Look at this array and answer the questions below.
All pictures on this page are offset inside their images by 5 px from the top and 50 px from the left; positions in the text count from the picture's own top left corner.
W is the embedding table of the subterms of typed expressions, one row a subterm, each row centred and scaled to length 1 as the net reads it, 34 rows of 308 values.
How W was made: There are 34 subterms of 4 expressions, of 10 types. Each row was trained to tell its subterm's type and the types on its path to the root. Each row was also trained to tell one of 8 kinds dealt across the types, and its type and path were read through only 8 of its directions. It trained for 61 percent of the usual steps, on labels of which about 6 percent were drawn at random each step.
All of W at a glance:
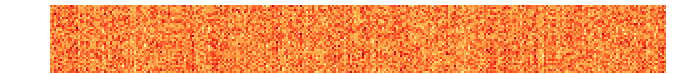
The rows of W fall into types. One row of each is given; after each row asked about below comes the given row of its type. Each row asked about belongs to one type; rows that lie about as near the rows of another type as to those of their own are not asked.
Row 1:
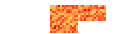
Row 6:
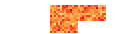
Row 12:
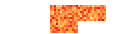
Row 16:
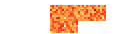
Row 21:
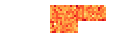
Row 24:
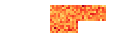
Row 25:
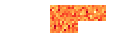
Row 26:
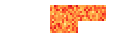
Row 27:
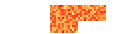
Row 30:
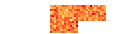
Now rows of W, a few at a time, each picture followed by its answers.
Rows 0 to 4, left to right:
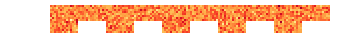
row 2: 16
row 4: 24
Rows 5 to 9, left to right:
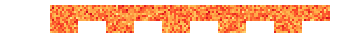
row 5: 16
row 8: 24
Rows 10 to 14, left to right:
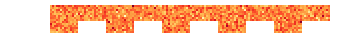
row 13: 27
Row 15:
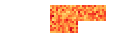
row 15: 16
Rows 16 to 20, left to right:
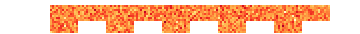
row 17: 1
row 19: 24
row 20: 27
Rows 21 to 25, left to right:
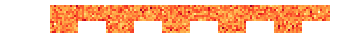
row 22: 26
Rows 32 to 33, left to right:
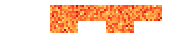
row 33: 26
